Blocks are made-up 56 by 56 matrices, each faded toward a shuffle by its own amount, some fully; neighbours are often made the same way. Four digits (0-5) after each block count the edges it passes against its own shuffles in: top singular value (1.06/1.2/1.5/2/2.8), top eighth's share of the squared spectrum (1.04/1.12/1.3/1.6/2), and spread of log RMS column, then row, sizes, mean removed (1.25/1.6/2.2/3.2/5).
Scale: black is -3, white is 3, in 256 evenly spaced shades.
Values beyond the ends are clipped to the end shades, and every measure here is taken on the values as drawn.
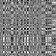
5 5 4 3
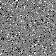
0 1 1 0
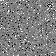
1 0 0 0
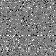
3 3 0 1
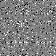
3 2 0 1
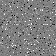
2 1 0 0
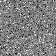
0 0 0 0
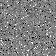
0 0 0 0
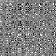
4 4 2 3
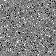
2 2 0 0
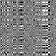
5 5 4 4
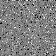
2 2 1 1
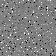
0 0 0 0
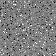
1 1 0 0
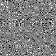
3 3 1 2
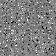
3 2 1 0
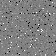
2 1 0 0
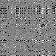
4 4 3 3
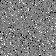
0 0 0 0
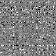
2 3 2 3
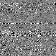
2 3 2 3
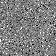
1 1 0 0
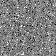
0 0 0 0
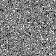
0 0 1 0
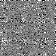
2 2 2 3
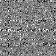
2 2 2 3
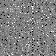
3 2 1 0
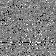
2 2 0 2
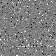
1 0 0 0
